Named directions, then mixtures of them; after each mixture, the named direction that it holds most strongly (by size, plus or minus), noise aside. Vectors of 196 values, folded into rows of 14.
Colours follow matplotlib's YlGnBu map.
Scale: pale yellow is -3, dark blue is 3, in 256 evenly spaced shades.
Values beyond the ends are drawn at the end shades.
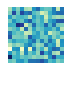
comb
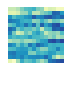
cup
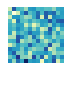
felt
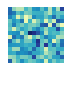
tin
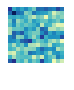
cup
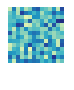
comb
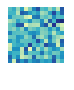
comb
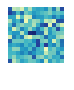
tin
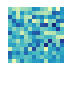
tin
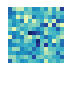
tin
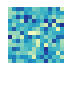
tin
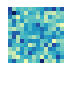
felt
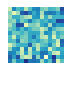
felt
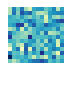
comb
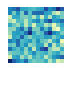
cup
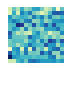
comb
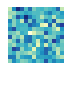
tin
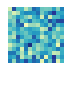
felt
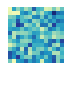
felt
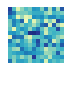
tin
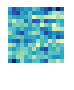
cup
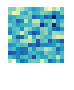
cup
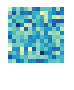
comb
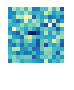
tin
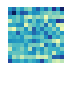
cup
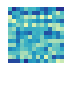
cup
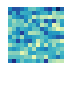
cup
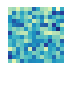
comb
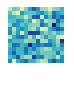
tin
